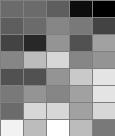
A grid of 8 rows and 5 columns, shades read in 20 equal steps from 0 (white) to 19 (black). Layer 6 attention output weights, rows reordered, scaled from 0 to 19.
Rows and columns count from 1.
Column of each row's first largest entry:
5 5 2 1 1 1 1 5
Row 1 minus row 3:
-3 -5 4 5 12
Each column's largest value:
14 16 12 18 19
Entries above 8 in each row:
5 5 3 2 2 2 1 1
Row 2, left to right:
12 11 9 10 14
